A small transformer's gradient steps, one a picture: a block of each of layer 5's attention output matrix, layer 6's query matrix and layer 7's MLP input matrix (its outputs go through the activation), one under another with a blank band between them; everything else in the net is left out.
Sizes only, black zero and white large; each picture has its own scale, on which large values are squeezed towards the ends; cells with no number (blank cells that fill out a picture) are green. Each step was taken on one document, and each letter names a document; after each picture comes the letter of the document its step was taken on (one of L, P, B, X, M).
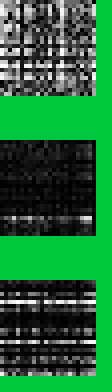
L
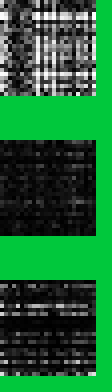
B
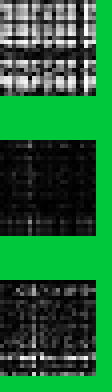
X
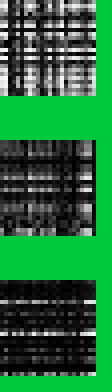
L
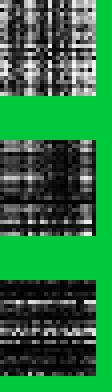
L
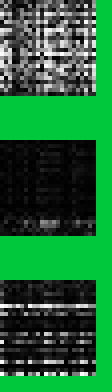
B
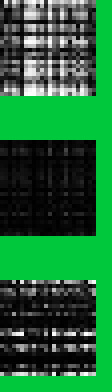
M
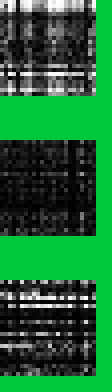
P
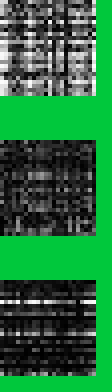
L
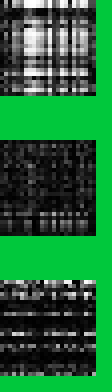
M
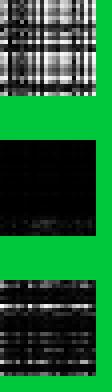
B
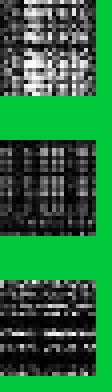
M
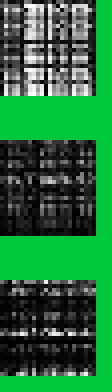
M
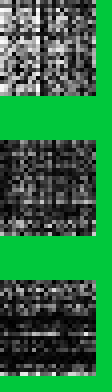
P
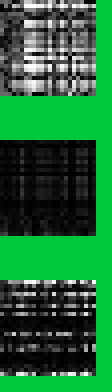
M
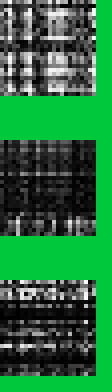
P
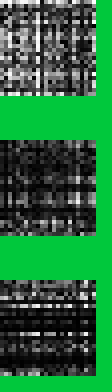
P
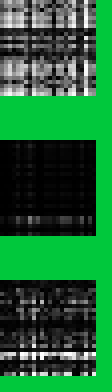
X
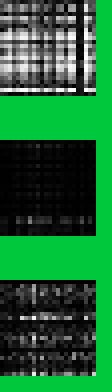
X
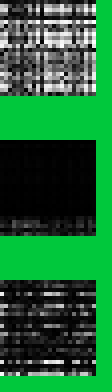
B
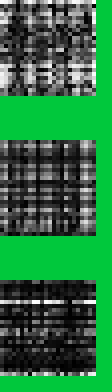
L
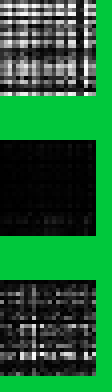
X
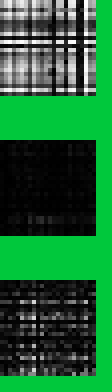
X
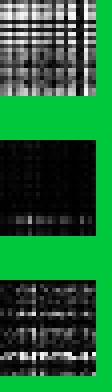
X
